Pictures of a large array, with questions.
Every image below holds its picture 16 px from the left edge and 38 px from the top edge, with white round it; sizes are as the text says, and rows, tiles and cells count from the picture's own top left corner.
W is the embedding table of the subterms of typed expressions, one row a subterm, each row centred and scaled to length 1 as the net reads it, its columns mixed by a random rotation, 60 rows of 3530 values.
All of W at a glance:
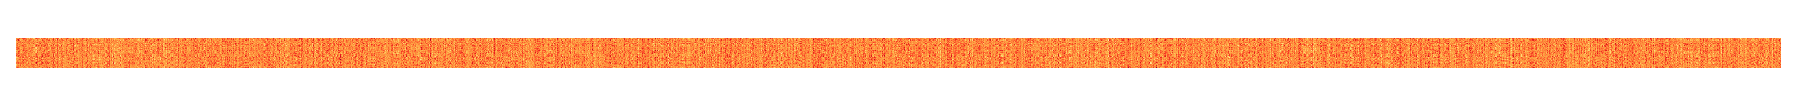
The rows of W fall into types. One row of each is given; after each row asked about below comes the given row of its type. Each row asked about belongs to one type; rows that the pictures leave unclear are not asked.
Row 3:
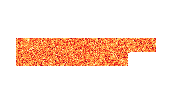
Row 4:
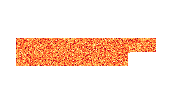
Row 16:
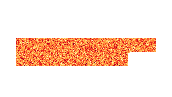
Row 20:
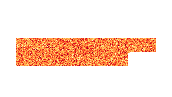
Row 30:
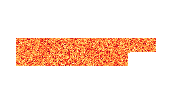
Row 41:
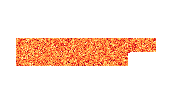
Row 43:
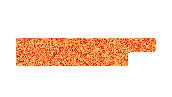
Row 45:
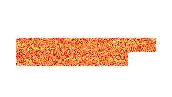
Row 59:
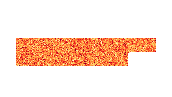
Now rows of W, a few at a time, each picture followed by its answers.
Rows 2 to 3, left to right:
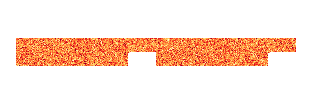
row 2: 59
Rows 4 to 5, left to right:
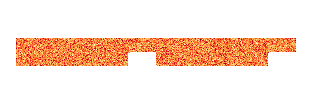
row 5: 59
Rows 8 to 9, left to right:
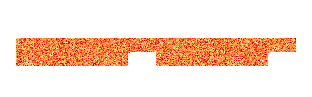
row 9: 59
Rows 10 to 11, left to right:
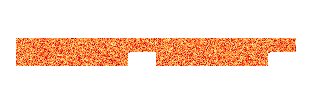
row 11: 3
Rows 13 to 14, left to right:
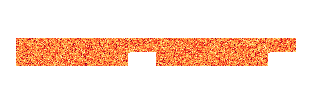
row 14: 16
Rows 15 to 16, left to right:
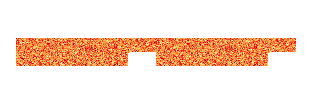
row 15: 16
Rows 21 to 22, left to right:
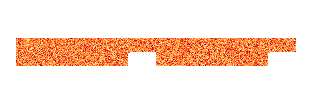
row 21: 3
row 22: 30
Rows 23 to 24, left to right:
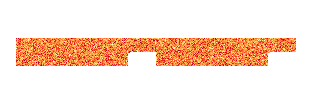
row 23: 3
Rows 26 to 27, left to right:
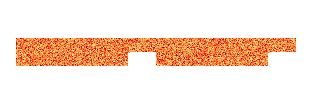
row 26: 4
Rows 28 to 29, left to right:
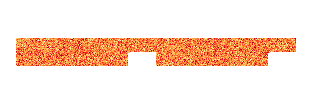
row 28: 20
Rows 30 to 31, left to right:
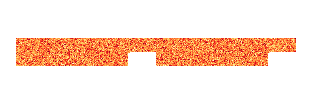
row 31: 59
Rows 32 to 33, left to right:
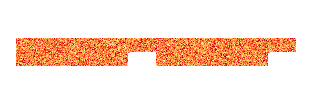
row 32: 16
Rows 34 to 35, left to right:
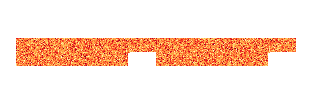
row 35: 4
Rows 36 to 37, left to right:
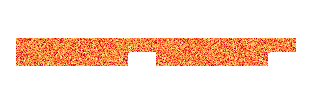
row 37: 4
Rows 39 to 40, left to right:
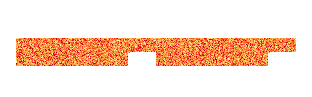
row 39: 45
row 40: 20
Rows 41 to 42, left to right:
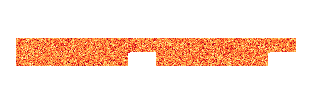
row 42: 20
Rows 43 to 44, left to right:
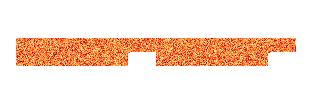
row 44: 3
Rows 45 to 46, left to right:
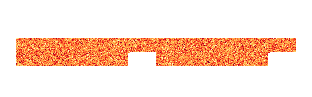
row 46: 41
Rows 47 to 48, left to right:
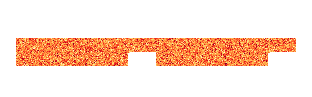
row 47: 16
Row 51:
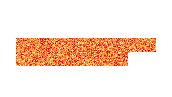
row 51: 30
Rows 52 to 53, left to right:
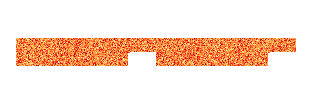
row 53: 45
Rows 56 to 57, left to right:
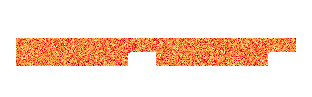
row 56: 41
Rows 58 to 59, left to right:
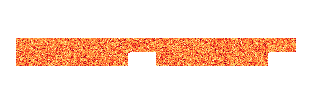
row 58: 43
